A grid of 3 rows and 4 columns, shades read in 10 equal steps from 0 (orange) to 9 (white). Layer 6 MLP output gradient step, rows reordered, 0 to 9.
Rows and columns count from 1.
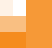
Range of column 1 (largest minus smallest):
8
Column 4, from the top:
1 1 1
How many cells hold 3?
0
